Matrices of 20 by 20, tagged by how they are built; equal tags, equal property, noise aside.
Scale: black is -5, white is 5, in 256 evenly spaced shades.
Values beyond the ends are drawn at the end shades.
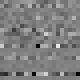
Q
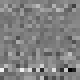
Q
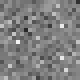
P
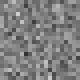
P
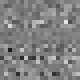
Q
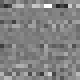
Q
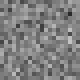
P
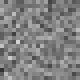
P
